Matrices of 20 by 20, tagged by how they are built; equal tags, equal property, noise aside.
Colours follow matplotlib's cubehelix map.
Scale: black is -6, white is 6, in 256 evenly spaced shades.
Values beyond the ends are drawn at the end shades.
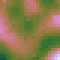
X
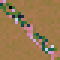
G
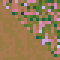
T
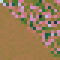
T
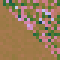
T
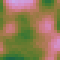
X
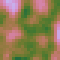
X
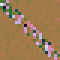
G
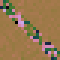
G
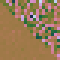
T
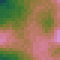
X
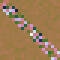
G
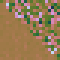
T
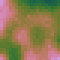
X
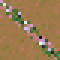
G
